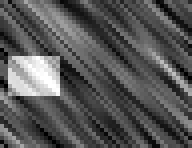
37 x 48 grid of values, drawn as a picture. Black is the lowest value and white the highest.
Most values sit low, with a long tail of high ones. An odd patch, higher than its surroundings, sits in the middle left. The middle left is the ninth with the highest average.
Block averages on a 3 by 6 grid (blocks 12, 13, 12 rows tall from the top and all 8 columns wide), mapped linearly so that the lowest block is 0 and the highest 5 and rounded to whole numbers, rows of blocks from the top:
121010 / 451111 / 101001
